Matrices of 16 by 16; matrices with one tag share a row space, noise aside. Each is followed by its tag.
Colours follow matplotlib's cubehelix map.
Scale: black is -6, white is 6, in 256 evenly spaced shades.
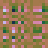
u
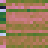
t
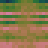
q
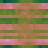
q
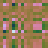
u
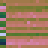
t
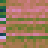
t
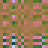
u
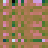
u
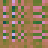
u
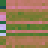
t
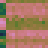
t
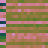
t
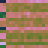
t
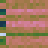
t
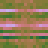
q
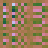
u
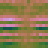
q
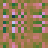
u
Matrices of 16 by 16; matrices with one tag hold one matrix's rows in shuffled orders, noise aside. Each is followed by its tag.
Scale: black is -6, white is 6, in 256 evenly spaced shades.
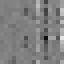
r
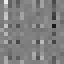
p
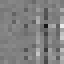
r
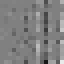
r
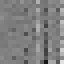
r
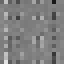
p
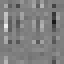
p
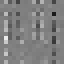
p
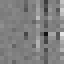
r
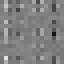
p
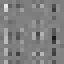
p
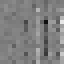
r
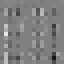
p
